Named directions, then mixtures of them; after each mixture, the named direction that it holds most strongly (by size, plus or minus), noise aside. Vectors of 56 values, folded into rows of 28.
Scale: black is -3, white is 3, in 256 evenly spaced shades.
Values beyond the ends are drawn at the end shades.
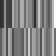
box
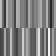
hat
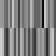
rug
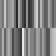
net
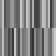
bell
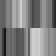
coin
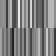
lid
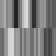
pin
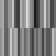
bell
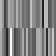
rug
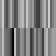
bell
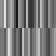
net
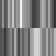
coin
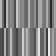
hat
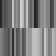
coin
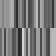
net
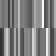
rug
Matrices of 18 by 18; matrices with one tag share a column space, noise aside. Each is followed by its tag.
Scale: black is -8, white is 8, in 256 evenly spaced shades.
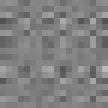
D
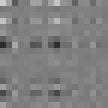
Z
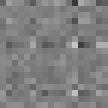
Z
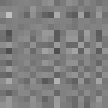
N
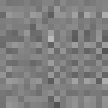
N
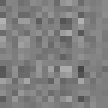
D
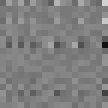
Z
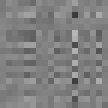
N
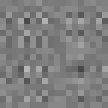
D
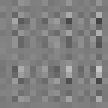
D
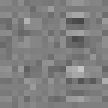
D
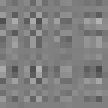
D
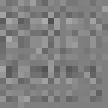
D
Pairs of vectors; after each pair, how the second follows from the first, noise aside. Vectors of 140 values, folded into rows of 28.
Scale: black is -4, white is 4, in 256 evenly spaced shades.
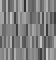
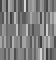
negated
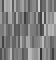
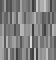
wrapped around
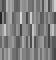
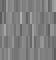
shrunk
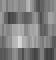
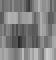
negated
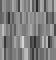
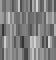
negated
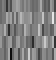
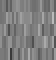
shrunk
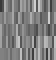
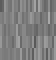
shrunk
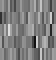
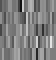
wrapped around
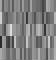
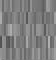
shrunk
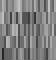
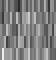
negated
